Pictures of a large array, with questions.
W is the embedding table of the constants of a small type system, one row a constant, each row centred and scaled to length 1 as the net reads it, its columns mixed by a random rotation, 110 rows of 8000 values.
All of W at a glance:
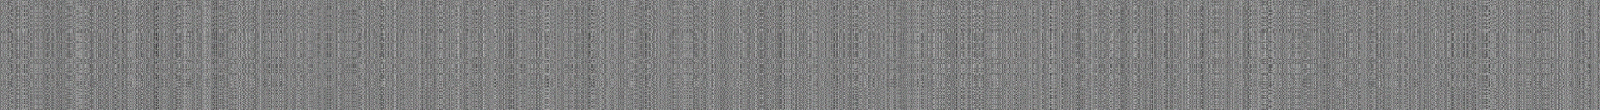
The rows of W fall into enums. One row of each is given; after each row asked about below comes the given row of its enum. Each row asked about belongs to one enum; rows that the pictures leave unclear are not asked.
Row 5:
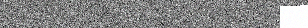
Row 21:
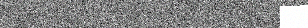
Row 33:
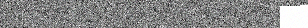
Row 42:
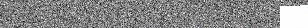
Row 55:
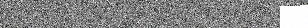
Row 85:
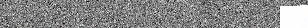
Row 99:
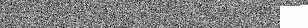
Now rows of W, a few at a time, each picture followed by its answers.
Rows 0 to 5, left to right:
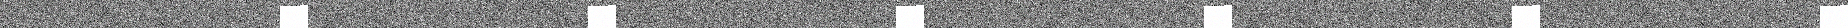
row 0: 5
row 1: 21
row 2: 42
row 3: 55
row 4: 21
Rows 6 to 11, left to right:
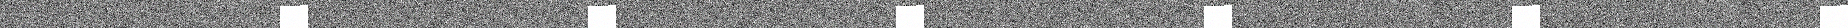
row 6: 99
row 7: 55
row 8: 55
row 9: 33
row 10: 85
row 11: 85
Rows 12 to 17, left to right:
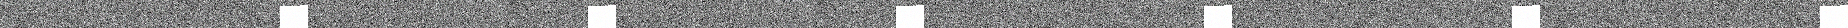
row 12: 21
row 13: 85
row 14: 85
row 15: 99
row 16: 55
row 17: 21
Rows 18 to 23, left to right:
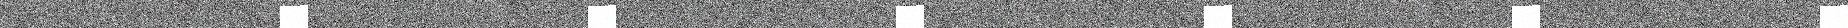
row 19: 85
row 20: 55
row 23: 5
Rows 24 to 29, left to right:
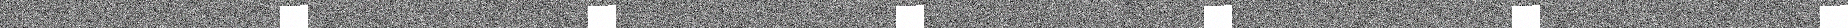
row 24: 33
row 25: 21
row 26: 99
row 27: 85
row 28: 55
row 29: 21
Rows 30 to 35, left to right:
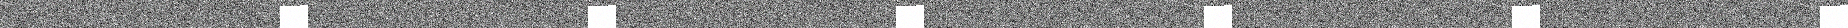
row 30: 21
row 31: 42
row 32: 42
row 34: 33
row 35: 33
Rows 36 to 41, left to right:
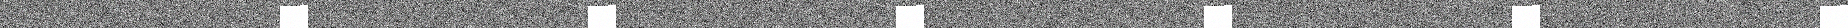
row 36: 5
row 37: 33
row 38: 33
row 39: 55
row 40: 99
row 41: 85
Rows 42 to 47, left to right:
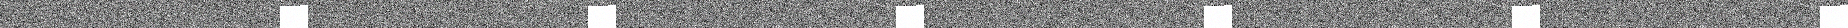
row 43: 99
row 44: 33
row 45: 55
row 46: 33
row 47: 33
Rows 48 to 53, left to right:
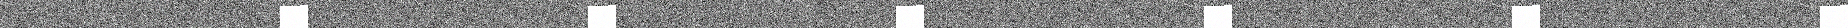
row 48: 21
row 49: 55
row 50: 85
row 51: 33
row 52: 33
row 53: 33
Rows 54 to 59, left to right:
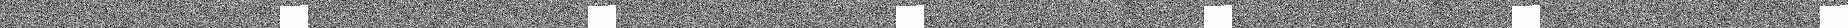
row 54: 99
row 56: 99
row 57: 85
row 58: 85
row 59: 21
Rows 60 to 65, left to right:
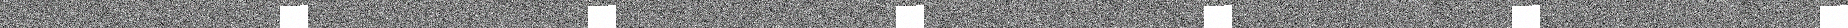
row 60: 5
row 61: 42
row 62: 33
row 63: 21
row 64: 85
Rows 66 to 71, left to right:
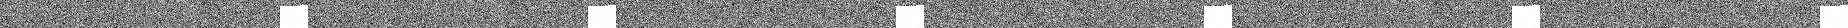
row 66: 85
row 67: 85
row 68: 55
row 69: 5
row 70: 85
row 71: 99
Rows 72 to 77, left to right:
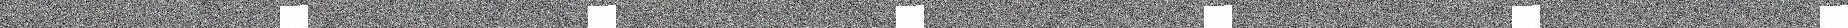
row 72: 85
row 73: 21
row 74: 21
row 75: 55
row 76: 99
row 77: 55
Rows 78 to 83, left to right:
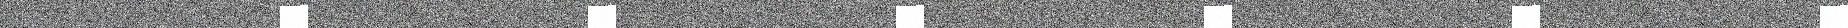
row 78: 33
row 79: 5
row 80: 99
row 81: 42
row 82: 5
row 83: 5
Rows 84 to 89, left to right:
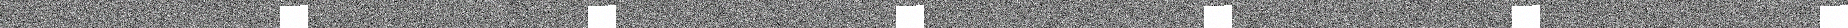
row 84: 42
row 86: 5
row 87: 55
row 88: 21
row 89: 99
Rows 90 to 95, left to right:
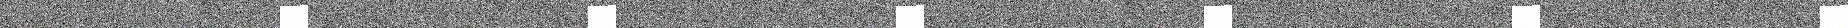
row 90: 85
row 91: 21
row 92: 33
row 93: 85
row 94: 99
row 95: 21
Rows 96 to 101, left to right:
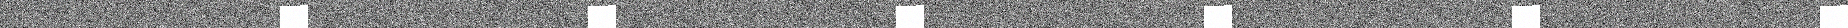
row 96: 33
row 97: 21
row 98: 21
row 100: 55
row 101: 85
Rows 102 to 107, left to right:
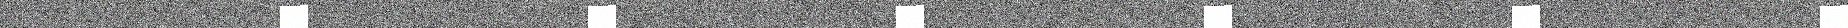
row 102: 33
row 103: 99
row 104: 21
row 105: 55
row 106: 85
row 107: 55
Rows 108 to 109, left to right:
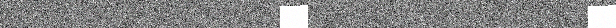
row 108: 55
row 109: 21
